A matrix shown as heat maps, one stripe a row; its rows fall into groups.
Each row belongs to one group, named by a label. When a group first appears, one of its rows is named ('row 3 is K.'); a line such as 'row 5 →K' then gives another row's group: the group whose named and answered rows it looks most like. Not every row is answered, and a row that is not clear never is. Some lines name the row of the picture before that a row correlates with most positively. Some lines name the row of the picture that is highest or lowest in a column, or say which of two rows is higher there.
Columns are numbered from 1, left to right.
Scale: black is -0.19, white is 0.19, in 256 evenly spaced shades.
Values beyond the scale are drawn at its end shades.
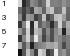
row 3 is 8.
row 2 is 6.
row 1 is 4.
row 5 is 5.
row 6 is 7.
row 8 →8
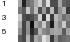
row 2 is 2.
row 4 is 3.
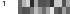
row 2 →6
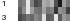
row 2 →2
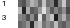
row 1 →2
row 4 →5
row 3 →6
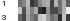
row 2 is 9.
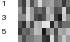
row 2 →2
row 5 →6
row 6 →6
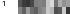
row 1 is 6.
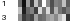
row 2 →4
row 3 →6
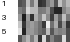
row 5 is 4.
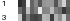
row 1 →2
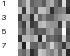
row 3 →7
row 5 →2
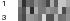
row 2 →5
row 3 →8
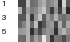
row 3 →5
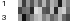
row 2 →6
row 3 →4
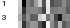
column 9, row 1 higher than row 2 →No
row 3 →3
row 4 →4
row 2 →4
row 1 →4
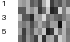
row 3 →3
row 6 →6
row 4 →3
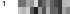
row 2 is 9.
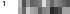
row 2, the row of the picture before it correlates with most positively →1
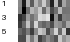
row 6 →7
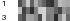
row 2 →3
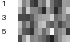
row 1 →9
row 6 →7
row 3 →6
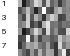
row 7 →7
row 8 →6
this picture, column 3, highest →6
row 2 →8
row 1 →4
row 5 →4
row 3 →5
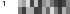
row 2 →2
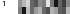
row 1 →9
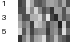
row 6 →8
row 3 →4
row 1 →2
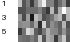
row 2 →6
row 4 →2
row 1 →3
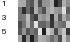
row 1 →9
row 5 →6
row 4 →7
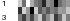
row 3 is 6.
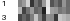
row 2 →4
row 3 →6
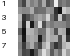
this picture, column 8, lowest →1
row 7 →9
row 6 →2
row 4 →5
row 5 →2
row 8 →3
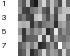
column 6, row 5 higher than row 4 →Yes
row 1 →3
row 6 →4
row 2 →6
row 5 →8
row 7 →7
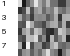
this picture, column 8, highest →8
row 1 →4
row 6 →2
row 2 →5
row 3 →3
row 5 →7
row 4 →2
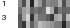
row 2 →9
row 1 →5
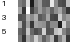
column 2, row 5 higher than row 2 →Yes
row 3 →7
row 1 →5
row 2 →5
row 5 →8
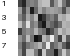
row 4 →9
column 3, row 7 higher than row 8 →No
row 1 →8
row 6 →2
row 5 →7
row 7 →4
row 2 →5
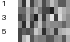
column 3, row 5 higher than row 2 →No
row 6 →7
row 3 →6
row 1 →5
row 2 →7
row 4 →5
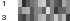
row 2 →9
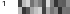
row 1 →9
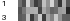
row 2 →2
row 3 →5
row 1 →2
